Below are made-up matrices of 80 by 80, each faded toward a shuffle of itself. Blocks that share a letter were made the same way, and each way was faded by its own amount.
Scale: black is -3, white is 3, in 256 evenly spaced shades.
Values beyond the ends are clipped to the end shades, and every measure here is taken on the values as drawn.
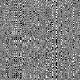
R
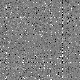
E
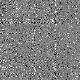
E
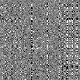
R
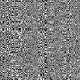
R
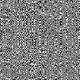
R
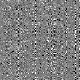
R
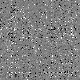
E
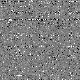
E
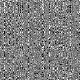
R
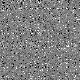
E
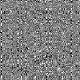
R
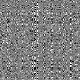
R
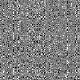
R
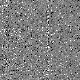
E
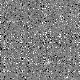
E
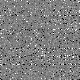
E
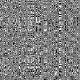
R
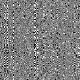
R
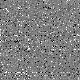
E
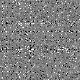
E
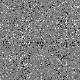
E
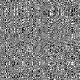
R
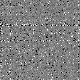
E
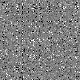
E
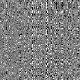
R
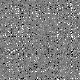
E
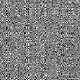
R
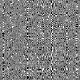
R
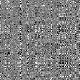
R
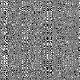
R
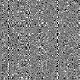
R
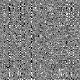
R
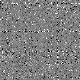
E
